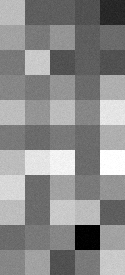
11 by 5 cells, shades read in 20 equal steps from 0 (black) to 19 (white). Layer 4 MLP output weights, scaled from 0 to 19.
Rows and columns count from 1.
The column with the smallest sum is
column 4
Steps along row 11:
up down up up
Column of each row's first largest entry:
1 1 2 5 5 5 5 1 3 5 5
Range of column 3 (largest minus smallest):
12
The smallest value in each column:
8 7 6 0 3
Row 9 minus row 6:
5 0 6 6 -6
